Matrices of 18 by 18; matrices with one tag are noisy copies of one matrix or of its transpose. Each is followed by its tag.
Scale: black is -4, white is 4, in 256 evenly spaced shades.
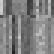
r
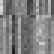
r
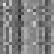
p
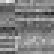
r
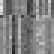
r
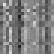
p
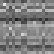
p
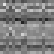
p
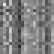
p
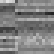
r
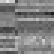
r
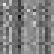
p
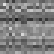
p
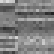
r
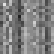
p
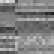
r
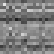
p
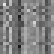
p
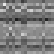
p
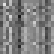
p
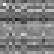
p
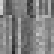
r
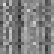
p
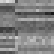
r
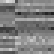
r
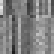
r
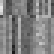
r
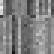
r
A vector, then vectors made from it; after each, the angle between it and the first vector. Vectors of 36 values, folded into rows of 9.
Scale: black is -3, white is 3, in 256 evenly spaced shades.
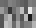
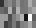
partly opposed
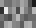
orthogonal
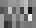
nearly opposite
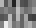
partly aligned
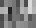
partly aligned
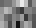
partly opposed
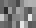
partly opposed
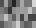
partly aligned
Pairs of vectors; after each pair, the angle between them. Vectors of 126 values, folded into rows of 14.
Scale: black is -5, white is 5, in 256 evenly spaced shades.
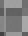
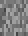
orthogonal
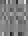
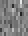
orthogonal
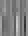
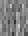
partly aligned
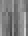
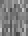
partly aligned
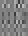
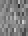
partly opposed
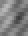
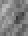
nearly parallel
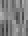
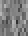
partly aligned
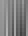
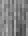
nearly parallel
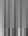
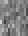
partly aligned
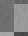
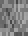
partly aligned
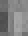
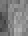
nearly parallel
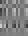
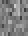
orthogonal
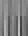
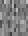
orthogonal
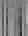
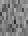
orthogonal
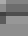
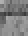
nearly parallel
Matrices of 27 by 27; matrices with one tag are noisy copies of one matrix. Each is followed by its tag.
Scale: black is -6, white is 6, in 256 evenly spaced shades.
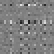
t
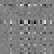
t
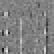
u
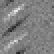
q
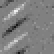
q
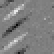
q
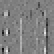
u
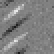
q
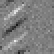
q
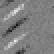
q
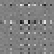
t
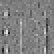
u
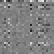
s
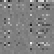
s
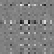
t
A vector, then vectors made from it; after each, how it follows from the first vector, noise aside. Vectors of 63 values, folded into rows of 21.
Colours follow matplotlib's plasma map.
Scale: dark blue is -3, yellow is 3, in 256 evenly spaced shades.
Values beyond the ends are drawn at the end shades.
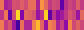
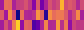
negated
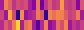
negated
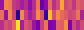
negated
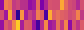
negated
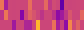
partly zeroed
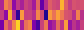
negated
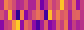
negated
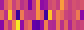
negated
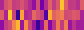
negated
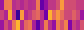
negated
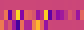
partly zeroed
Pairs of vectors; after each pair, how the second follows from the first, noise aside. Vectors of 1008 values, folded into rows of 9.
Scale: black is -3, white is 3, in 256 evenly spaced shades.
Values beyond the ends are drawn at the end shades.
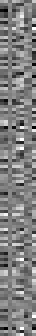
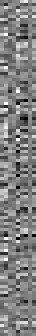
wrapped around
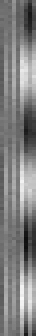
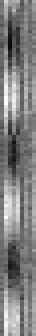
wrapped around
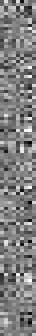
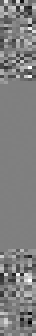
partly zeroed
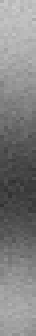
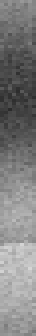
wrapped around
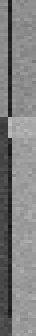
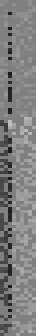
partly zeroed
